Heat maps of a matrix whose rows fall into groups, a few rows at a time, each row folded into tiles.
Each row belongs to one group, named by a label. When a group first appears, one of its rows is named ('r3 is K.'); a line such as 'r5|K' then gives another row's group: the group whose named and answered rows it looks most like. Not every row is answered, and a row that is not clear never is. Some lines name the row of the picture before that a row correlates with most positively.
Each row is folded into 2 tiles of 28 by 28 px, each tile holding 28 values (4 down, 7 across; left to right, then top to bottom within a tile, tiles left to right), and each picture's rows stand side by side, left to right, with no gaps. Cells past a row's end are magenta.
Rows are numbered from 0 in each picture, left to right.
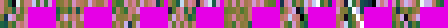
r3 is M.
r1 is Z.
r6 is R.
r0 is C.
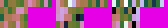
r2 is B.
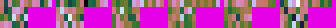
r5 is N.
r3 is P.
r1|R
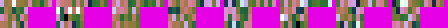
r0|B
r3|M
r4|C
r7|N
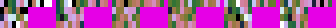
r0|Z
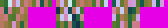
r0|N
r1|P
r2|C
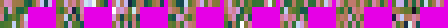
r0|C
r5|Z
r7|Z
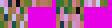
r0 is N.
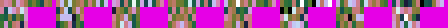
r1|P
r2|M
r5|M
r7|R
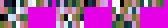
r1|R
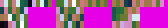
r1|N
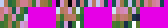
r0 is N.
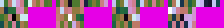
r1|R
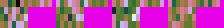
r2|B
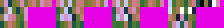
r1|P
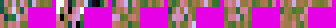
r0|N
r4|P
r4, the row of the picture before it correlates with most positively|2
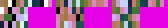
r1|M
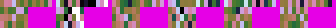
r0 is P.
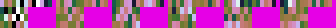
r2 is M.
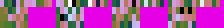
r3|Z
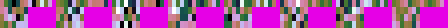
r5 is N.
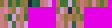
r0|R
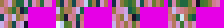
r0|Z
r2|R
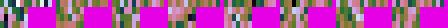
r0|C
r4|R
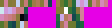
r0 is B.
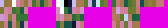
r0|B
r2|R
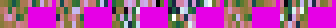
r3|M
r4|R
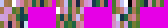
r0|B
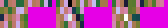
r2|R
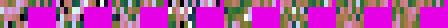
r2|C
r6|M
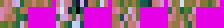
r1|Z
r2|R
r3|B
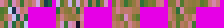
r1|B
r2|R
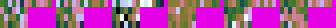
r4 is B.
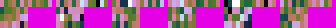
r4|N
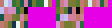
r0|Z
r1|Z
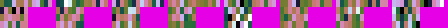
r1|N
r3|P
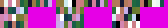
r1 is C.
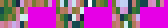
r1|N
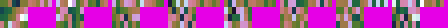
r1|B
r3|N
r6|P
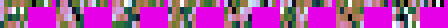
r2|B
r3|B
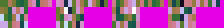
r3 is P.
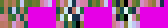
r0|M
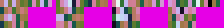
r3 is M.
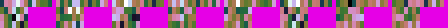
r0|N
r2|B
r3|P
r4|B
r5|N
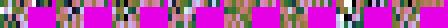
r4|M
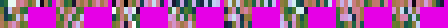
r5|P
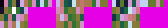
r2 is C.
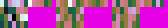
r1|B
